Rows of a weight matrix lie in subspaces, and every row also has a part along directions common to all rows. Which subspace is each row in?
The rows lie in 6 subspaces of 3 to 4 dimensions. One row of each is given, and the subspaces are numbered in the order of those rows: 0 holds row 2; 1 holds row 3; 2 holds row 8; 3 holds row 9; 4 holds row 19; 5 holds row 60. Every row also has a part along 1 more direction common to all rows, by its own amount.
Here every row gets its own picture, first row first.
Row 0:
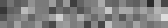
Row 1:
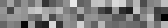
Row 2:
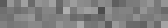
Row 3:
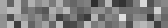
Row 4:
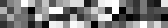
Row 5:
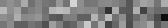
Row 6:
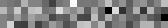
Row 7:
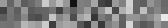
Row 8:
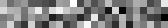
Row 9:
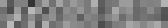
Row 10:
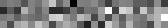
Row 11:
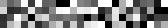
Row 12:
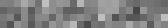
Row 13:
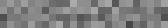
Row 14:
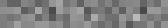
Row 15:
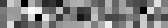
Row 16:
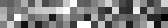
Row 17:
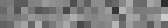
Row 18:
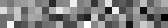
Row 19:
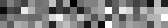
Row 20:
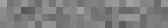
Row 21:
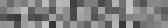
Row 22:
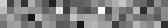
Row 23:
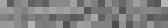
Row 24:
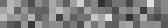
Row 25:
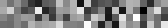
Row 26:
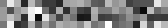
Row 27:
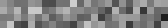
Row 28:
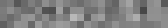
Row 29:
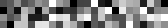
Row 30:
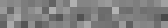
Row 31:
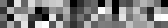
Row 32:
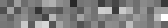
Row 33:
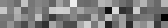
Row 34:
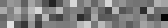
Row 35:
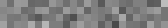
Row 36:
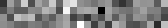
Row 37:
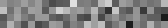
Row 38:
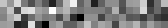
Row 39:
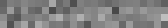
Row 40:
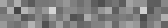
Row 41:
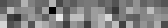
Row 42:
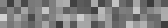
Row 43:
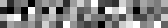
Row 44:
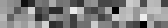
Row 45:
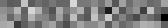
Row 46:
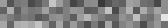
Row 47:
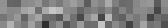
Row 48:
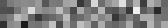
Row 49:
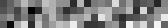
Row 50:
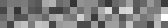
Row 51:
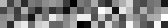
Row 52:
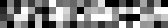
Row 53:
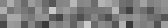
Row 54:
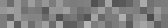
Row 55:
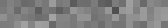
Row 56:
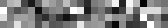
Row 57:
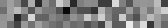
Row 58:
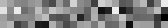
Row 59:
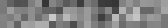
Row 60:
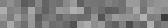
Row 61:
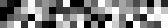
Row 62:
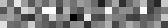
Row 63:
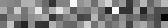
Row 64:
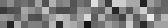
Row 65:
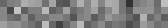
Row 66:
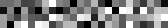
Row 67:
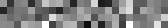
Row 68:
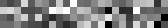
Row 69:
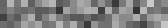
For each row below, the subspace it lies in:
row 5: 4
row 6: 3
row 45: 3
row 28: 2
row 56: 5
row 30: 3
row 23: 2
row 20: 4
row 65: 2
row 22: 0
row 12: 5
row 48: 1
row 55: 5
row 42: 0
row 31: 1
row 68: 4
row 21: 3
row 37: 0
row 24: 4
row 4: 5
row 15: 4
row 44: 5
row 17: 2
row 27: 5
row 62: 2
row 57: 0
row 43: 3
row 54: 1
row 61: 4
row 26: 4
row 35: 2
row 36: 0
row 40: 2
